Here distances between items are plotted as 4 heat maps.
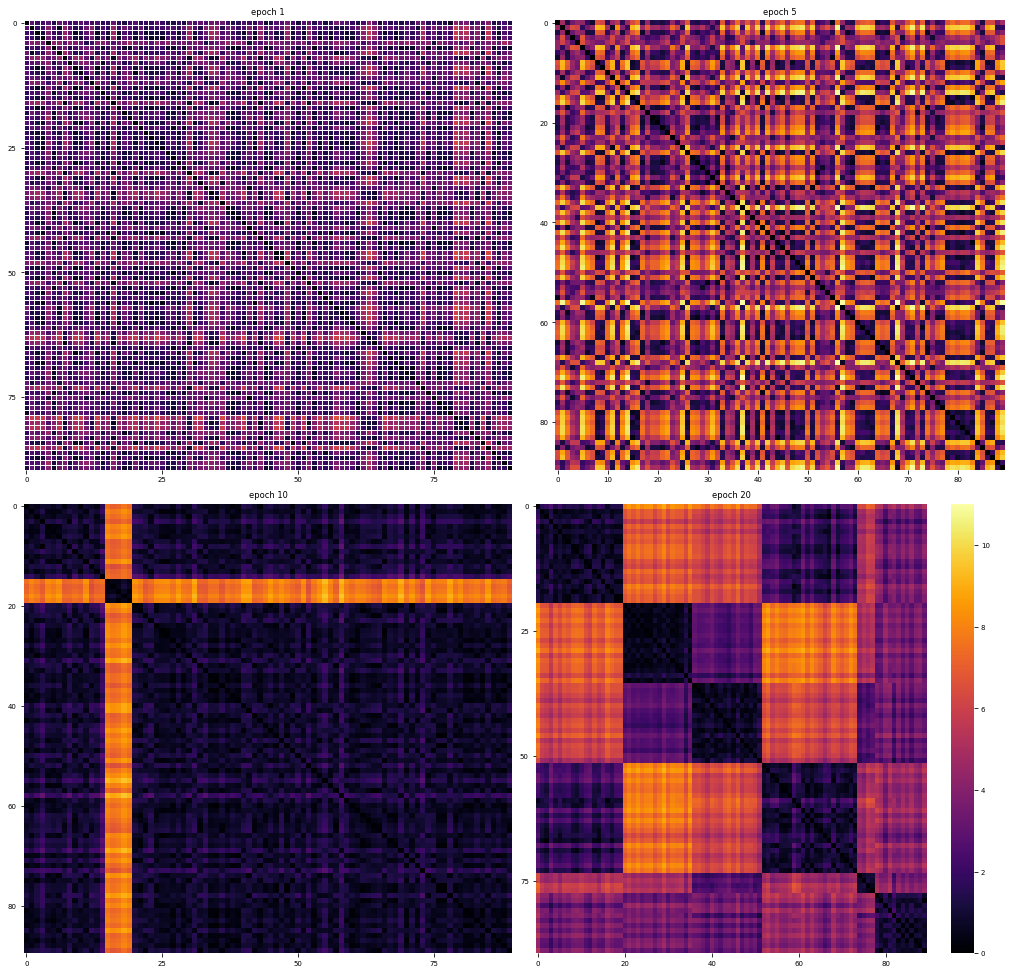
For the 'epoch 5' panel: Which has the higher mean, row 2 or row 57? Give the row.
57
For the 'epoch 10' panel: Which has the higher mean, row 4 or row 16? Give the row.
16
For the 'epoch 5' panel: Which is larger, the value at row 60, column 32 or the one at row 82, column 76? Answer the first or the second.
the second
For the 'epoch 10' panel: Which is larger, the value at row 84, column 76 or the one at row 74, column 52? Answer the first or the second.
the second
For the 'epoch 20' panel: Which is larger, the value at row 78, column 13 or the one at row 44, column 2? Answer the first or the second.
the second
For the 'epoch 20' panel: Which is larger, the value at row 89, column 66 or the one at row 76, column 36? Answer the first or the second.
the first
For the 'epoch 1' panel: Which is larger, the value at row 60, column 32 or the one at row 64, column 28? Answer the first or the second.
the second
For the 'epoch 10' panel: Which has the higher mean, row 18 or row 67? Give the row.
18
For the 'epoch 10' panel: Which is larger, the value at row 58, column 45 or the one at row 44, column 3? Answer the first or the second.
the second
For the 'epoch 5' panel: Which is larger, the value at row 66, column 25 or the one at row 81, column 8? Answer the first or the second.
the first
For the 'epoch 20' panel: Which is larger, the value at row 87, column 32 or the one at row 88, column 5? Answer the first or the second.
the first
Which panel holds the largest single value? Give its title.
epoch 5
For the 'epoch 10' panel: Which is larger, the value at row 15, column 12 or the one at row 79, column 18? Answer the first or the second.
the second
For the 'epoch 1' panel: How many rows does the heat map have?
90
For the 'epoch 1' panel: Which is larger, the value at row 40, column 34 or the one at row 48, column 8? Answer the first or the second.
the first
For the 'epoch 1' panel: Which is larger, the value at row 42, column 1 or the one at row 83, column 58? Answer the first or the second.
the second
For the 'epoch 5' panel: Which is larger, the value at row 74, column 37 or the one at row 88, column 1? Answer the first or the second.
the first
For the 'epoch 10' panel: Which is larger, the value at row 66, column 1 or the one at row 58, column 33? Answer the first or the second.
the second
